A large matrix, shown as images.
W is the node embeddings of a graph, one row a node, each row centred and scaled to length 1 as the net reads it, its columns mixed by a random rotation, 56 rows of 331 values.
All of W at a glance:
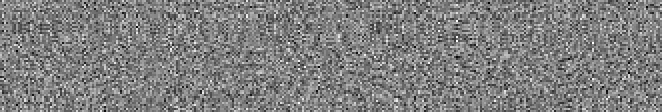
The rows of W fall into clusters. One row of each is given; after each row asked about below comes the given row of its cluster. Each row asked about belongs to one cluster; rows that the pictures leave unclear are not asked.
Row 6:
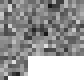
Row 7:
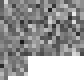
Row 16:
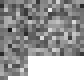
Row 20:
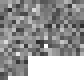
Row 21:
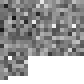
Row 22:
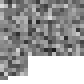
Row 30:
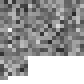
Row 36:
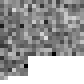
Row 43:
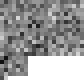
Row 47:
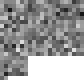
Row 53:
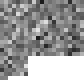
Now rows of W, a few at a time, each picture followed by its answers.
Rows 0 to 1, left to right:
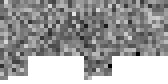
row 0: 7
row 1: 36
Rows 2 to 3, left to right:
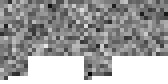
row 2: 6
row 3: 47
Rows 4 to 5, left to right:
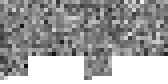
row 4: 36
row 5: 16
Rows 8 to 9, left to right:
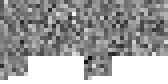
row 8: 7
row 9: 43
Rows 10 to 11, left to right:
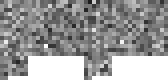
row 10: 20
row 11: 30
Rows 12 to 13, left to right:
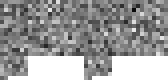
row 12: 16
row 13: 7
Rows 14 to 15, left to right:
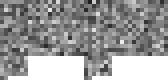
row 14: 16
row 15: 30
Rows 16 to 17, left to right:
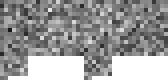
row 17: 53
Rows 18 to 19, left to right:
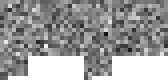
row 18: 20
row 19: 43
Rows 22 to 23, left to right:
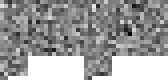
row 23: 6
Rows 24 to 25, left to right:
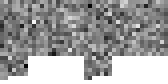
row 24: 36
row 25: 21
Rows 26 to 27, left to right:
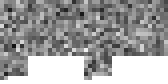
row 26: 47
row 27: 22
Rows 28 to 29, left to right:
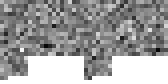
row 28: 16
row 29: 53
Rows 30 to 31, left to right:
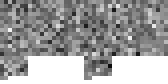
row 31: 36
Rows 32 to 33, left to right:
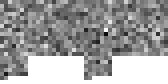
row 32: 47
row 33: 43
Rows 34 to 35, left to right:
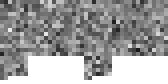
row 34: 30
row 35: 6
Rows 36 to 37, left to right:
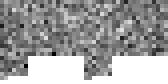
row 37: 53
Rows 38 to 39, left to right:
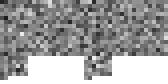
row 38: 30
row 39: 21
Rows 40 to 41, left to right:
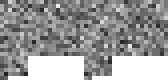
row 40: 47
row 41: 20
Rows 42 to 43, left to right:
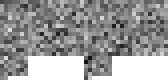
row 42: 30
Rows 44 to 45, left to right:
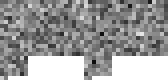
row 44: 20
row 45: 22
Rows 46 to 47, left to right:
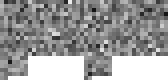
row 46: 22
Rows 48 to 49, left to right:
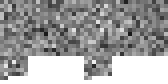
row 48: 6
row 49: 53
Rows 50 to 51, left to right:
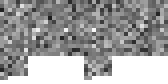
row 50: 53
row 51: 30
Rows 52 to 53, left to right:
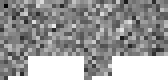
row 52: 21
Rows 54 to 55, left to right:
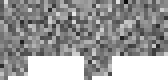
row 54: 7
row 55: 53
